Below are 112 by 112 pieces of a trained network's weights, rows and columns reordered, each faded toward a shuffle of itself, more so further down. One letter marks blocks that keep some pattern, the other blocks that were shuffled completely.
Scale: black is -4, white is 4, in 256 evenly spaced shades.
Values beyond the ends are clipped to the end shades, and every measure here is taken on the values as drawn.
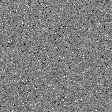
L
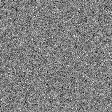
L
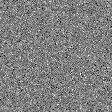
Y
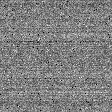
Y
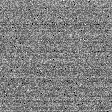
Y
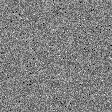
L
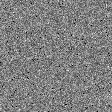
L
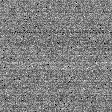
Y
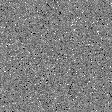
L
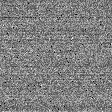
Y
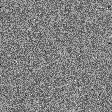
L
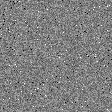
Y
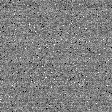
Y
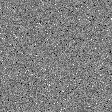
L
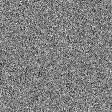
L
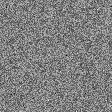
L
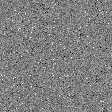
L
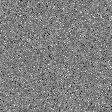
L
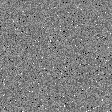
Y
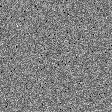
L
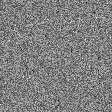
L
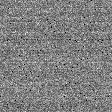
Y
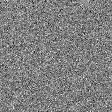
L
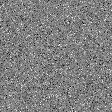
L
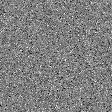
L
